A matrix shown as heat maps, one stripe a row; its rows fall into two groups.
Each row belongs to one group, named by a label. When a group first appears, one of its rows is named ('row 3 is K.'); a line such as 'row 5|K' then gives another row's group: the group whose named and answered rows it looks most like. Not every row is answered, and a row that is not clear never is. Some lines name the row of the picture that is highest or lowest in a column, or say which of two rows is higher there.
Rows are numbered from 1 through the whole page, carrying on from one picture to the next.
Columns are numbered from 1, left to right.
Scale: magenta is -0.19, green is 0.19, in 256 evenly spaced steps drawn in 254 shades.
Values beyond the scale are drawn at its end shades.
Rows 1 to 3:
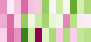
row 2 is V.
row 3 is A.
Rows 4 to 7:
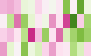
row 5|V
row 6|A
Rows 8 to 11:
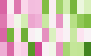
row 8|A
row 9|A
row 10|V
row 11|A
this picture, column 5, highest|11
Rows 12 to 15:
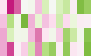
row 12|A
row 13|V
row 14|A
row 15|A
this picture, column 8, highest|15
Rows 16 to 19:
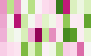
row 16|V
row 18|A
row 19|V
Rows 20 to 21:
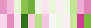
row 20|V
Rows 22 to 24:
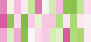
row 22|A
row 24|V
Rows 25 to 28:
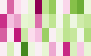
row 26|A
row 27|A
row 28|V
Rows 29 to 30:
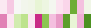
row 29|V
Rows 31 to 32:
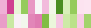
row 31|V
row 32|A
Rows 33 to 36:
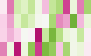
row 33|V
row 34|V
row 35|A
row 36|A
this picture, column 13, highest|33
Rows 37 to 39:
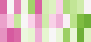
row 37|A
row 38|A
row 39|A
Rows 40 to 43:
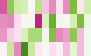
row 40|V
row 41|A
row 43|V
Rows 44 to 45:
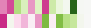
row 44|V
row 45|A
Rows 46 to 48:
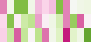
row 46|V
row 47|V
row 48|V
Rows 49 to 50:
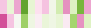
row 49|V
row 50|V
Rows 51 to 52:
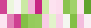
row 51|A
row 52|V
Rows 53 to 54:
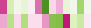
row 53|A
